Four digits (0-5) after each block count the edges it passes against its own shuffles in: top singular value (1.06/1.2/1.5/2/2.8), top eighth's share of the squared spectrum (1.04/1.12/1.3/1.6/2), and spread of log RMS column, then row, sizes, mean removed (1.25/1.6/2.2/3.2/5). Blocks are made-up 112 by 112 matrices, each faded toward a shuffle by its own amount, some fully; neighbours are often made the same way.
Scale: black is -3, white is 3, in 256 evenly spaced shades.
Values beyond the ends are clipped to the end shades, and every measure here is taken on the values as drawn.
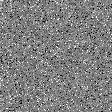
2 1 0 0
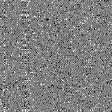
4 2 2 0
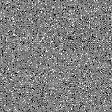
4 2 1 1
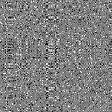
5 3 2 2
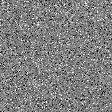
3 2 0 0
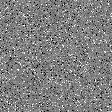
2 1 0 0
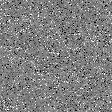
0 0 0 0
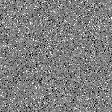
3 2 0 1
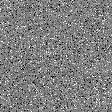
3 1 0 0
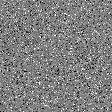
0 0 0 0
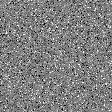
2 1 0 0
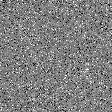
2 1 0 1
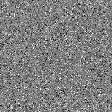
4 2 1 1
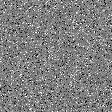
0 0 0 0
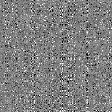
4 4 3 2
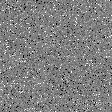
0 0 0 0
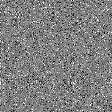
3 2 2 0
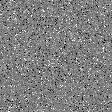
1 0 0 0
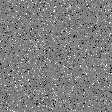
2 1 0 0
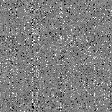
4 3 2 1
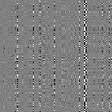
5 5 4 2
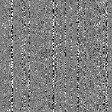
4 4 4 0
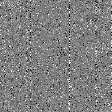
3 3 3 0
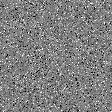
0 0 0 0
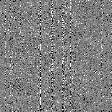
3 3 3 0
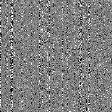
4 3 4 0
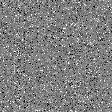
2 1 1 0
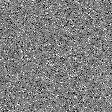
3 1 0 0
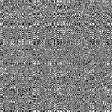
5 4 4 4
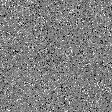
0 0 0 0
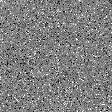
3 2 0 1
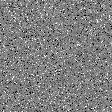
0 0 0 0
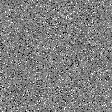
3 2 0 0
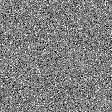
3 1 0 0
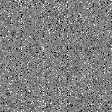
4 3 2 1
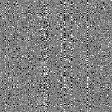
5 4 3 2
